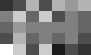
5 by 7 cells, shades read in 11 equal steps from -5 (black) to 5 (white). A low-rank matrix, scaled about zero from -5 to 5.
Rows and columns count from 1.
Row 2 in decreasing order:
3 3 0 0 -1 -1 -2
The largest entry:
5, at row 5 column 1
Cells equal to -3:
2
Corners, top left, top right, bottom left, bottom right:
-3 2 5 -3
